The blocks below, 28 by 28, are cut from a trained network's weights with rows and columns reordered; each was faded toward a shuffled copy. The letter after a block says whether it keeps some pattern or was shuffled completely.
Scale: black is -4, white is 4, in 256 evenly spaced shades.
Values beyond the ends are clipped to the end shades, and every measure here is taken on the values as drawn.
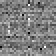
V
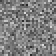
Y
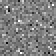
Y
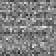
V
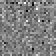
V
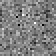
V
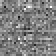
V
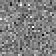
Y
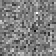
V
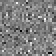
V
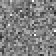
Y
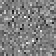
V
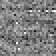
V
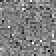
V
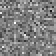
Y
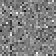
V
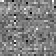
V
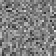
V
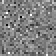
Y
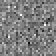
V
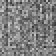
V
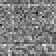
V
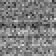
V
